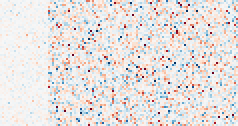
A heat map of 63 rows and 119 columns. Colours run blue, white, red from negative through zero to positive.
Seam: vertical, 20% of the way across, the left part calmer. Stripes: none. Grain: fine. Histogram: heavy tails on both sides. Odd rows or columns: none.
